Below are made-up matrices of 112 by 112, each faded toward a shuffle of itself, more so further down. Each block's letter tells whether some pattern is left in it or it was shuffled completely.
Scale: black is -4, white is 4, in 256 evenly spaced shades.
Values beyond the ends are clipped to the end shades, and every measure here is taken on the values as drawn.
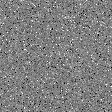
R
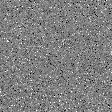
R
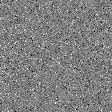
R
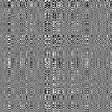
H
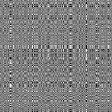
H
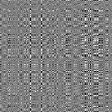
H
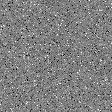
R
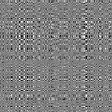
H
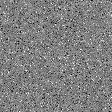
R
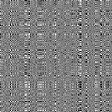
H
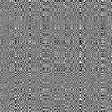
H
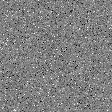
R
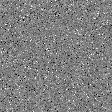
R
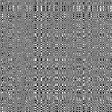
H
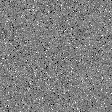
R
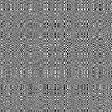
H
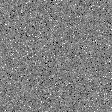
R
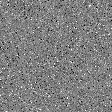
R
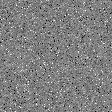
R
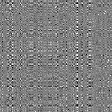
H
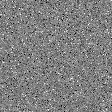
R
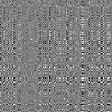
H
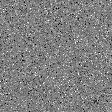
R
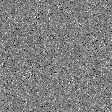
R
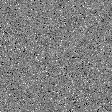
R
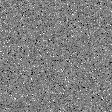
R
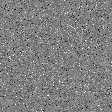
R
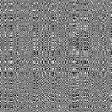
H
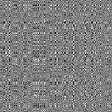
H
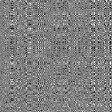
H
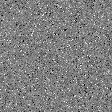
R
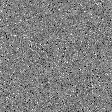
R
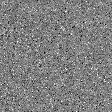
R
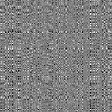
H
